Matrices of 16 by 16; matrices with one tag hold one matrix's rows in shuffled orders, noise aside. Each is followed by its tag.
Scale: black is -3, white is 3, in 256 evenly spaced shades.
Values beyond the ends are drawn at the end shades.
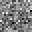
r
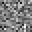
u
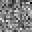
r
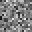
u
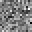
r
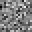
u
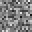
r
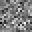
u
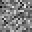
u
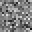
r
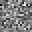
u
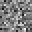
u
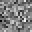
u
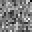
r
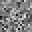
u
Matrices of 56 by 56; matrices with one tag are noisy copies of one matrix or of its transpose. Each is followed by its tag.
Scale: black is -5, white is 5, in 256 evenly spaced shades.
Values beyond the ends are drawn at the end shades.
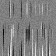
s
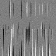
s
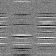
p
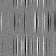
p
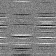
p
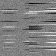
s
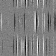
p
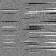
s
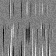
s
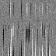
s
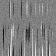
s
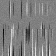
s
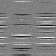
p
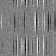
p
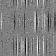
p
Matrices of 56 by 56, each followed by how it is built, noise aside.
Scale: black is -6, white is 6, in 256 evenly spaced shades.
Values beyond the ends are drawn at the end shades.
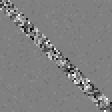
banded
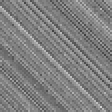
Toeplitz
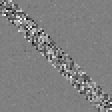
banded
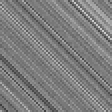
Toeplitz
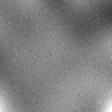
smooth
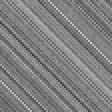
Toeplitz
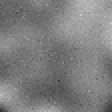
smooth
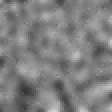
smooth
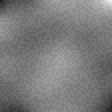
smooth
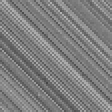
Toeplitz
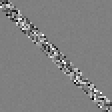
banded
